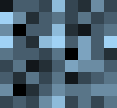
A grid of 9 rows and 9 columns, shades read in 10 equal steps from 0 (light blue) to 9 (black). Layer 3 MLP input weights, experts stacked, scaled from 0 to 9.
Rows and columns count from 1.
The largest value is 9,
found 3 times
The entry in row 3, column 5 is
1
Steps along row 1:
down same up down up up down up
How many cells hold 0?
4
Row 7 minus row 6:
-1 3 -4 -1 -1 6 3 2 -1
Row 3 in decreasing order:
9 8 7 5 5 5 4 3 1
